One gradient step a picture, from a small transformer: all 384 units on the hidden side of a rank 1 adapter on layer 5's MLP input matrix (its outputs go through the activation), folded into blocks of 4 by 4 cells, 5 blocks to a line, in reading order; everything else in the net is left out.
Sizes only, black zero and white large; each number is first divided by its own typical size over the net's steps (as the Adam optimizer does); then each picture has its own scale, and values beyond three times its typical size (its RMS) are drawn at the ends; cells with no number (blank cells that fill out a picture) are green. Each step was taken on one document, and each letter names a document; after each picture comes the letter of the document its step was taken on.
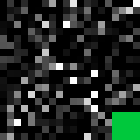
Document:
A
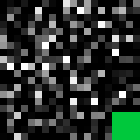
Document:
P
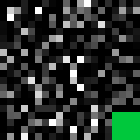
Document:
P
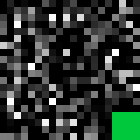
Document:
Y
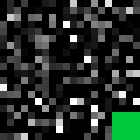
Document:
A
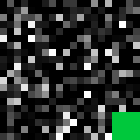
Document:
Y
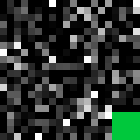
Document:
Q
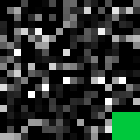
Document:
Y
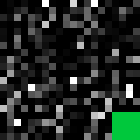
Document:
Q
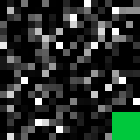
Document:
P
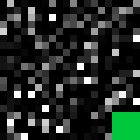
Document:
A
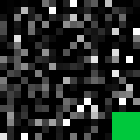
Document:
Q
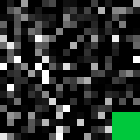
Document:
Y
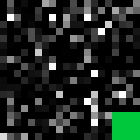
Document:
A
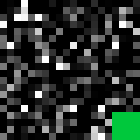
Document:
Y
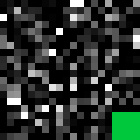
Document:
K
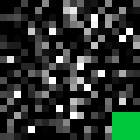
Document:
P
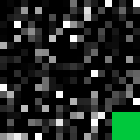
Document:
A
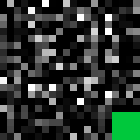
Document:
K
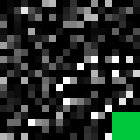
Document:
Q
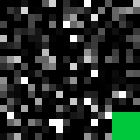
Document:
A
